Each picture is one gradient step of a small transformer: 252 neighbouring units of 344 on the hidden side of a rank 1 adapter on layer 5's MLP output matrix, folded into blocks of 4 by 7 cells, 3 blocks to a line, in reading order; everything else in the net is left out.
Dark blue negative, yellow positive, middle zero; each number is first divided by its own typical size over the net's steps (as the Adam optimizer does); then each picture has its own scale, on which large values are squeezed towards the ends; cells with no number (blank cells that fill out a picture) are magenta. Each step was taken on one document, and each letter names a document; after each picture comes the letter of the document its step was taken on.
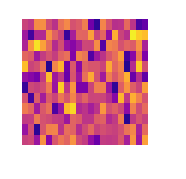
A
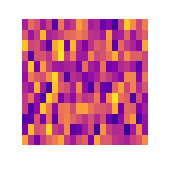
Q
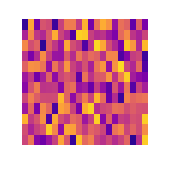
Q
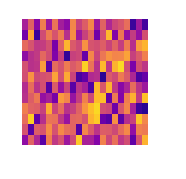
Q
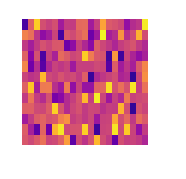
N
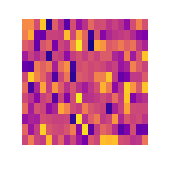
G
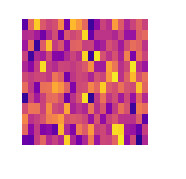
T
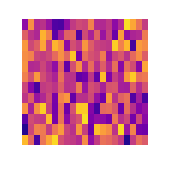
Q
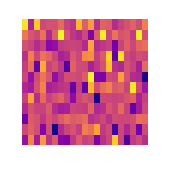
N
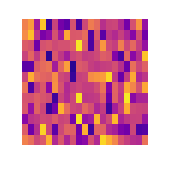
G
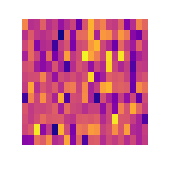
N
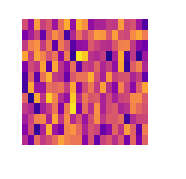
A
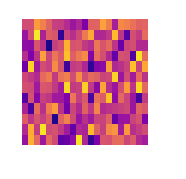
T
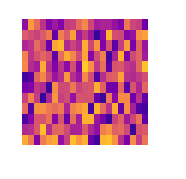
Q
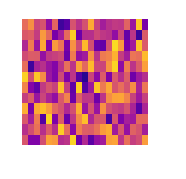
Q
